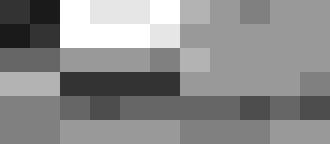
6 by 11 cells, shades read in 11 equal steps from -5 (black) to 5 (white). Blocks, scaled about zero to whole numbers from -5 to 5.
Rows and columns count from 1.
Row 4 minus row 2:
6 5 -8 -8 -8 -7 0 0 0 0 -1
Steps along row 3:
same up same same down up down same same same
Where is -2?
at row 5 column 4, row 5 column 9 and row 5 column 11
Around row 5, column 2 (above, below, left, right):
2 0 0 -1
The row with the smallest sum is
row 5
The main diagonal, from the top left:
-3 -3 1 -3 -1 1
